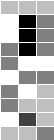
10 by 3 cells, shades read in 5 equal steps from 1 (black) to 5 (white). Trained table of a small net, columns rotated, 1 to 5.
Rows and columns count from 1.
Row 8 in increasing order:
3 4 4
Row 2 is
5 1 3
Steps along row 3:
down up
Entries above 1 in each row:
3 2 2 2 3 3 3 3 3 3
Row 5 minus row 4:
0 4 2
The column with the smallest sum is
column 2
